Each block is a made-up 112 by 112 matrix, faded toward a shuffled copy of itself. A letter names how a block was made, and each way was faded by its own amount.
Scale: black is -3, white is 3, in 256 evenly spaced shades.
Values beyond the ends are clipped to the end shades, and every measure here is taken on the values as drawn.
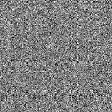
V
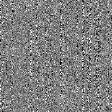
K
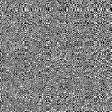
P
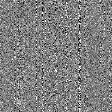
K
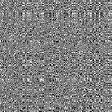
P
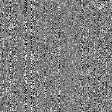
K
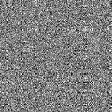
V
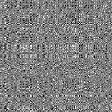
P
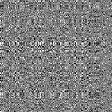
P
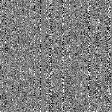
K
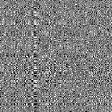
P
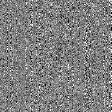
K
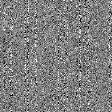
K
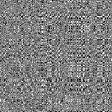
P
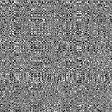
P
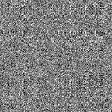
V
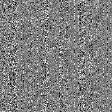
K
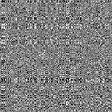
P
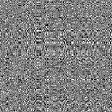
P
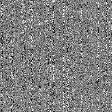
K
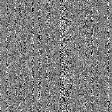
K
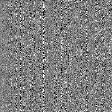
K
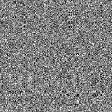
V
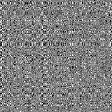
P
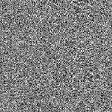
V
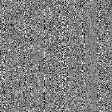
K
